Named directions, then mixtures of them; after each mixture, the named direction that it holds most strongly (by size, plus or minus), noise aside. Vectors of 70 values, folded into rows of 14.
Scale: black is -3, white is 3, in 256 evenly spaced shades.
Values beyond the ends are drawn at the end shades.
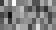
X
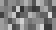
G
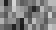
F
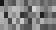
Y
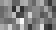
G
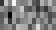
X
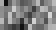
F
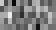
X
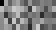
Y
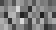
Y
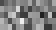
G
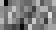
F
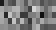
Y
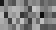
Y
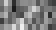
F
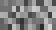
G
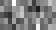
X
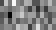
X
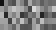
Y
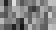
F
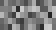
G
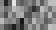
F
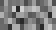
G
